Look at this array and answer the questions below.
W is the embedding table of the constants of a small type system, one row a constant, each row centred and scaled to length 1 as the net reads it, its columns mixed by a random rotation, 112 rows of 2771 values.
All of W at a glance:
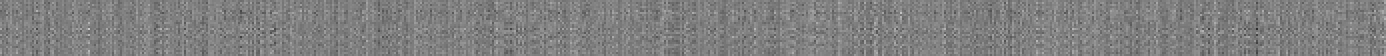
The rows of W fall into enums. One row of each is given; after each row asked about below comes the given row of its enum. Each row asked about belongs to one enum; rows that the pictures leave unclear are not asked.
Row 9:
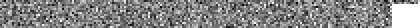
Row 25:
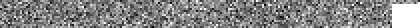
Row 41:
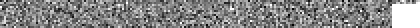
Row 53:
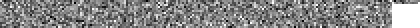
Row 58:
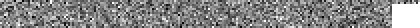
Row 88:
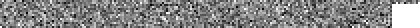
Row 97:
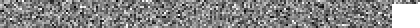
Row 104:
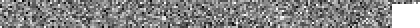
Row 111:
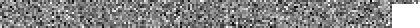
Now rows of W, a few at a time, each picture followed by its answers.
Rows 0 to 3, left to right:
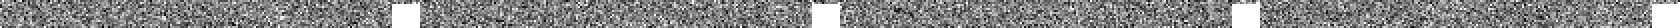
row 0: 104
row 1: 53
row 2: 41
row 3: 25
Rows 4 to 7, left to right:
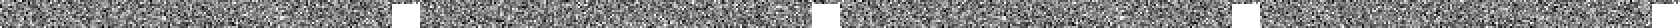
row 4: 104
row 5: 53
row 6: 104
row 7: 111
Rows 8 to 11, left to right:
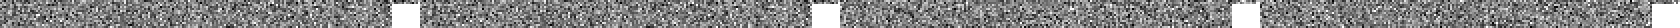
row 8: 9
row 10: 41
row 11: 111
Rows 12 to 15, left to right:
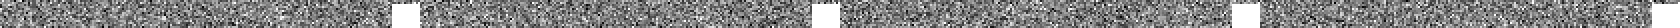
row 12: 104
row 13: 58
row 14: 25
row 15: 53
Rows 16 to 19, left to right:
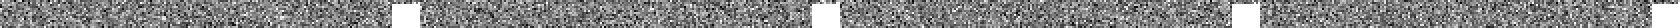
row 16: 104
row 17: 41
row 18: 111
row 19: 9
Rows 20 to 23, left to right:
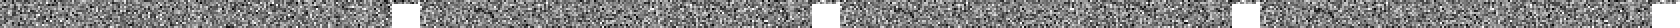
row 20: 9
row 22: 41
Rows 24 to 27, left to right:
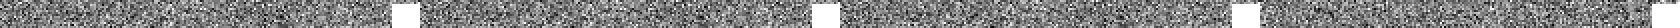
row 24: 25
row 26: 25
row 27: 41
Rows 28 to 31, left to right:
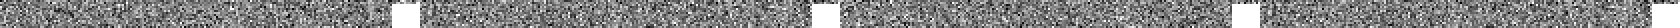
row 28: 41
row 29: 9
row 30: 58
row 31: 9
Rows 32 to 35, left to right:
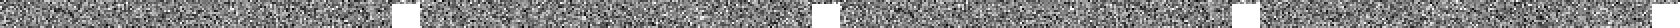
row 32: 41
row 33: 104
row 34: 41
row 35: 25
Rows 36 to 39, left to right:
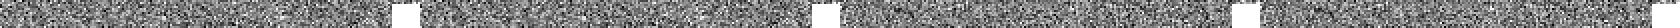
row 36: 104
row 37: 104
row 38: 41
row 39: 41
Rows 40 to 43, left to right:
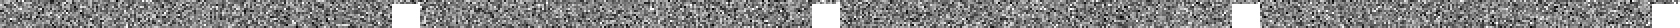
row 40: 97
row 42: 25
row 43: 111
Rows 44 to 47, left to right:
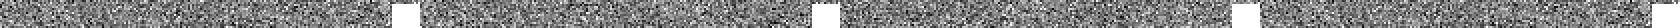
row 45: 88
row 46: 25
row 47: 111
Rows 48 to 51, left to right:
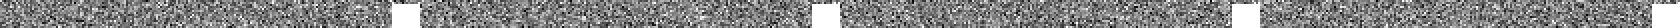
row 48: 53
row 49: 104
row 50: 111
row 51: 97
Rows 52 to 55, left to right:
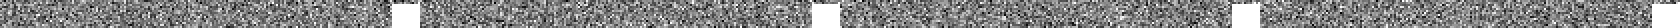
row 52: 9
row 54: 104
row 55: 97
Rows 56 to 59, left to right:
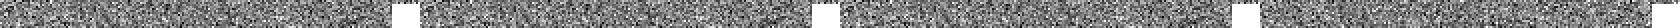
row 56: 58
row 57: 58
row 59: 111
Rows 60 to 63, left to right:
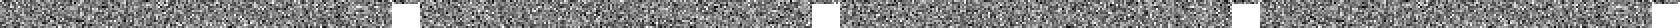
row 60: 53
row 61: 111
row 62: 9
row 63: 53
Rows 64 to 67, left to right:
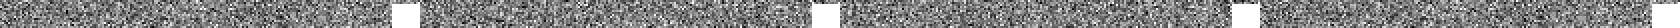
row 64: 25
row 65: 53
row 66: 9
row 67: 25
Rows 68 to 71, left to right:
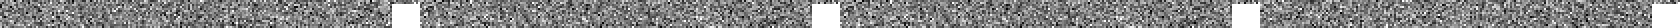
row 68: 111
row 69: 58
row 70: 58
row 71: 97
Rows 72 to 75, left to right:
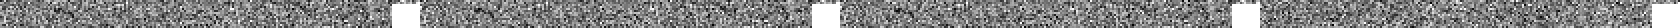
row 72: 41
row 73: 41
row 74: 41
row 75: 25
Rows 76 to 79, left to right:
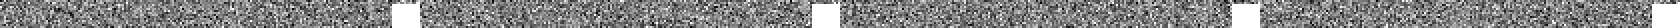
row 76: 41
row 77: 111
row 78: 9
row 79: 97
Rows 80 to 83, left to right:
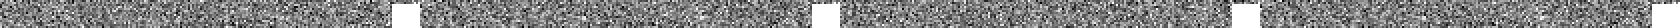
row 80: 111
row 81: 104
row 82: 9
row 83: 104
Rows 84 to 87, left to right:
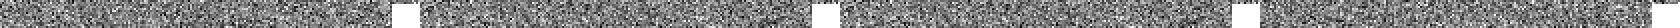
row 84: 111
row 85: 58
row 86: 58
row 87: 53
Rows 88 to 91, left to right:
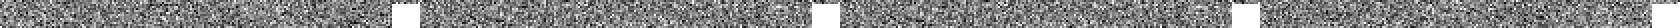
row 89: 53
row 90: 53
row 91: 25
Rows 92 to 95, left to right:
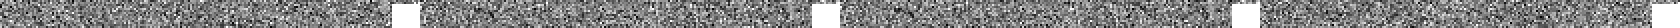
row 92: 111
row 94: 41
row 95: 25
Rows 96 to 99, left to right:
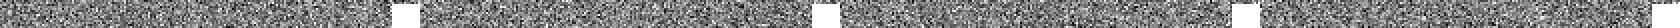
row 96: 9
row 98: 111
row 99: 104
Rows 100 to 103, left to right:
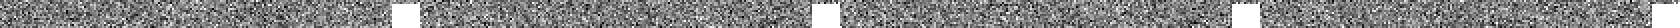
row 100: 25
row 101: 58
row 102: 88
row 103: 111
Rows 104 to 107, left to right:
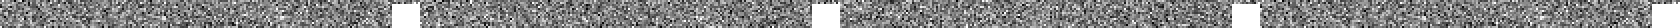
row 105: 58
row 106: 97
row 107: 104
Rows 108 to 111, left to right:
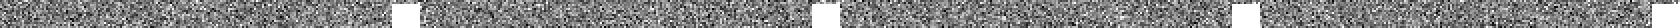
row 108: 25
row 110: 104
